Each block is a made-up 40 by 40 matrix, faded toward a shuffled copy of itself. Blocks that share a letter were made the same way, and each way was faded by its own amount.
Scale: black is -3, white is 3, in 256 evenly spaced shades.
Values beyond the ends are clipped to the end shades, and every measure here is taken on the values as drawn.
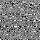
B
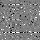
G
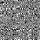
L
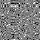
G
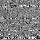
B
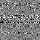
B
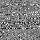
B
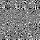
L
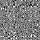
G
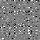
G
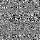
B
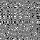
G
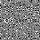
G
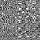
L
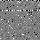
G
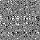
L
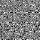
B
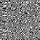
L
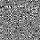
L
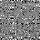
L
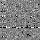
L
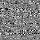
B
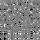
G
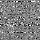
B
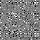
G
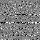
B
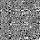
L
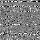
B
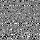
B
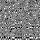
L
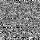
B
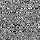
B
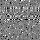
G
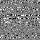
B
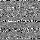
B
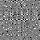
G
